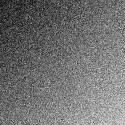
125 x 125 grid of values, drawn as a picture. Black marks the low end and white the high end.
Fine speckle covers the field. The ninth with the lowest average is the top left. The halves do not mirror each other. There are no regular stripes. The field climbs toward the bottom right. The bottom right is the ninth with the highest average.
